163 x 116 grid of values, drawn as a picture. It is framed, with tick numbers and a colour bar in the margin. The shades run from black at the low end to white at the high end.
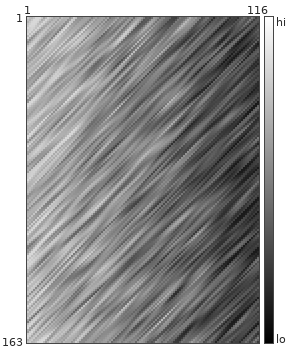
Streaks slant up to the right. The field climbs toward the left. No single row or column stands out from its neighbours.
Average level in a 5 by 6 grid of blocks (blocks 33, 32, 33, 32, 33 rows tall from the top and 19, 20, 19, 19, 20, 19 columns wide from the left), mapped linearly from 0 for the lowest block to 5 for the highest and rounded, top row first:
5 4 3 2 1 0
5 4 3 2 1 0
5 4 3 2 1 0
5 4 3 2 1 0
5 4 3 2 1 0
